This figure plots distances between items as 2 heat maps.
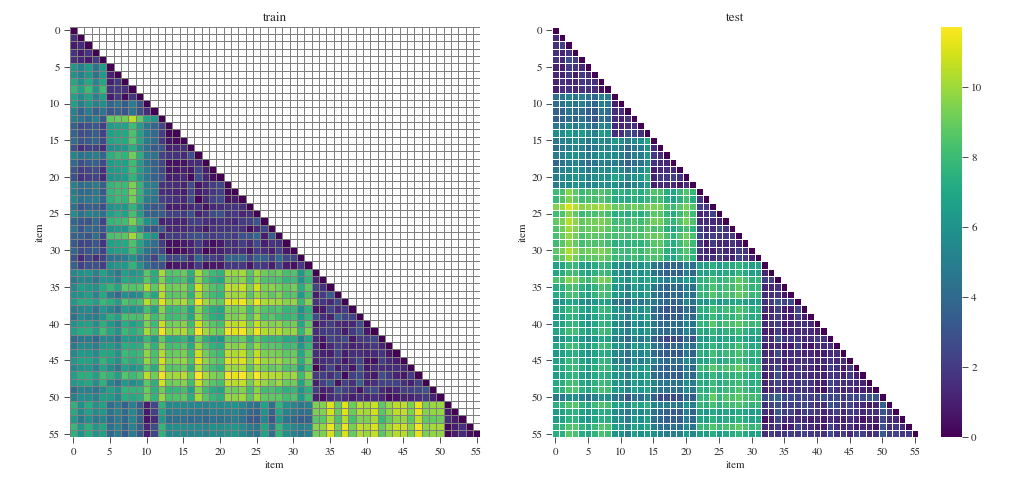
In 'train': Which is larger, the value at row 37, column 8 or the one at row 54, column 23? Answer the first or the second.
the first
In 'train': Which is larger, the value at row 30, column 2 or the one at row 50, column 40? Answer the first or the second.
the first
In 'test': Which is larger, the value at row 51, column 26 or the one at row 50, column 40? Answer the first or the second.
the first
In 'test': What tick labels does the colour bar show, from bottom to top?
0, 2, 4, 6, 8, 10
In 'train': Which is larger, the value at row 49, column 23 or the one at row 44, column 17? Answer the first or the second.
the second
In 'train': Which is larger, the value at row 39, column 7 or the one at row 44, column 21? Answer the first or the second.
the second
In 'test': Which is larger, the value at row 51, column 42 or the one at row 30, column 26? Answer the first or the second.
the first
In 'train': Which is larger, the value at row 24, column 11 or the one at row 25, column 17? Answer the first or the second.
the first
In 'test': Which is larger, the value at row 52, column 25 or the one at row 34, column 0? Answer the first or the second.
the second
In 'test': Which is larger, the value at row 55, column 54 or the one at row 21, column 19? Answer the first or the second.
the first
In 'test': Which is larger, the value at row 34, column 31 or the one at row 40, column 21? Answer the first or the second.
the first
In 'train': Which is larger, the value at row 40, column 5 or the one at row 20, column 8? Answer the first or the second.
the second
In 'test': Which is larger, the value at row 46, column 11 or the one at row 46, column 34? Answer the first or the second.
the first
